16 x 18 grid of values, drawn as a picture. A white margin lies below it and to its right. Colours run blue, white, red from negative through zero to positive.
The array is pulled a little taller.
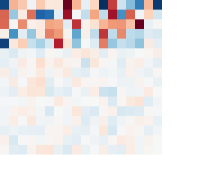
A few values lie far out on both sides of the bulk. A horizontal seam about 30% of the way down splits the table, and the bottom part is calmer. No overall slope runs across the table. The ninth with the highest average is the top middle.
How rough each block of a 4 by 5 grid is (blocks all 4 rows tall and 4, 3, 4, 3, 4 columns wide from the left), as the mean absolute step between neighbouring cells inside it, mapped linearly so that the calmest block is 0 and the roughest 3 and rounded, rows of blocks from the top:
2 2 2 3 2 / 1 1 1 1 0 / 0 0 0 0 0 / 0 0 0 0 0
